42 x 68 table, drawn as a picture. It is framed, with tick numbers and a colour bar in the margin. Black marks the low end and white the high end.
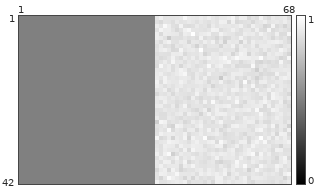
The table splits into one row of 2 panels. Panel 1,1: middling, flat. Panel 1,2: very high, fine-grained, faint in contrast.
